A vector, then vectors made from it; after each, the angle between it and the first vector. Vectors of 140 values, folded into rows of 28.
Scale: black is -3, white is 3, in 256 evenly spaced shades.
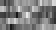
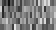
orthogonal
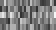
partly opposed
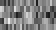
partly aligned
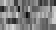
nearly opposite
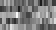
nearly opposite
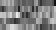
nearly opposite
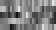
nearly parallel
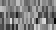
partly aligned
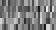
orthogonal
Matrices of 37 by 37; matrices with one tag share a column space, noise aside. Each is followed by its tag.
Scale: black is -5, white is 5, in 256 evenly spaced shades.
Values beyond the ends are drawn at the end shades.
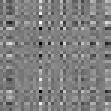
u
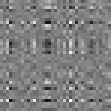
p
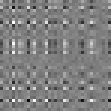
p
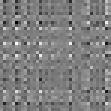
u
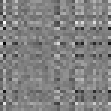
u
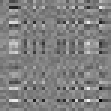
p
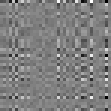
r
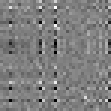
p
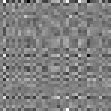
r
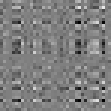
p
